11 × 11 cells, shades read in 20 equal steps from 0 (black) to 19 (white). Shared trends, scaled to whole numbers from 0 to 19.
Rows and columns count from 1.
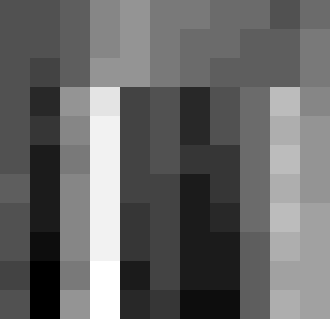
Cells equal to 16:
0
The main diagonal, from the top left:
6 6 7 17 5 6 2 3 7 12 12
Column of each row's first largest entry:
5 5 4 4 4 4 4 4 4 4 4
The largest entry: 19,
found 2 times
